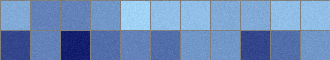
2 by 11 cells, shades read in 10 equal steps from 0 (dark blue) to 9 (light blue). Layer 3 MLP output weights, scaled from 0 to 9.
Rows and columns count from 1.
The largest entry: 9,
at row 1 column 5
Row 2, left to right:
2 5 0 4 5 4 6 6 2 4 6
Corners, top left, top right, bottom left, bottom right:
7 8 2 6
